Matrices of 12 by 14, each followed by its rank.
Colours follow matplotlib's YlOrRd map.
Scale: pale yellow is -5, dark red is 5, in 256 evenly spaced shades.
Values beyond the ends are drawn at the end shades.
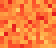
full rank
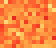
full rank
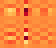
one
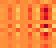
one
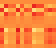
one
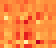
two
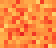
full rank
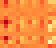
two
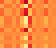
one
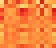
two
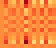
one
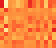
two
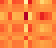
one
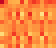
two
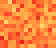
full rank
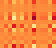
one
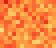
full rank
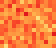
full rank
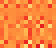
two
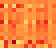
two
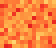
full rank
